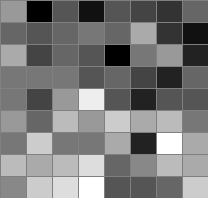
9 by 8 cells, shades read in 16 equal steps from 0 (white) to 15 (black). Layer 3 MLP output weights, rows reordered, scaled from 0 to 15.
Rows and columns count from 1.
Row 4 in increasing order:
8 8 8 9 9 10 11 13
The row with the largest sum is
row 1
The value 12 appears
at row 1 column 7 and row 2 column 7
